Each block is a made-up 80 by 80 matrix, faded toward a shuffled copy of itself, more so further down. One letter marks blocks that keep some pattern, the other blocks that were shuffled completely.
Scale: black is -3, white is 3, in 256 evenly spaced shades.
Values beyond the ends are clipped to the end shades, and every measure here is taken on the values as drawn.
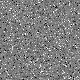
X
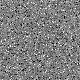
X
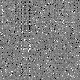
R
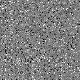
R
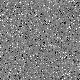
X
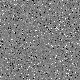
X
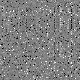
R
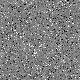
X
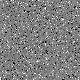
X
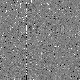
R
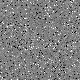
X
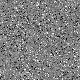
X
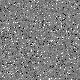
X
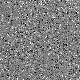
X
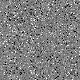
R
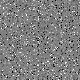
R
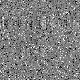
R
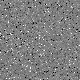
X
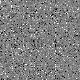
R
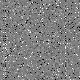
R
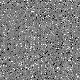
R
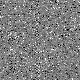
R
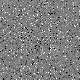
R
